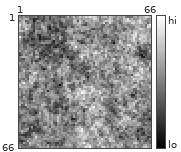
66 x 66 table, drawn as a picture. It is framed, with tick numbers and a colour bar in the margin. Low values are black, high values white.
The histogram is bell-shaped. The top left is the ninth with the lowest average. No regular stripes run through it. No row or column stands out. The field is mottled with small blotches.
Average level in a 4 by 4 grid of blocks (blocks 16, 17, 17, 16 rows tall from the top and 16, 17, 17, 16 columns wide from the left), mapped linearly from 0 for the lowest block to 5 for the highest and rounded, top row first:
0 1 3 5 / 2 1 3 4 / 2 2 4 3 / 1 3 4 2
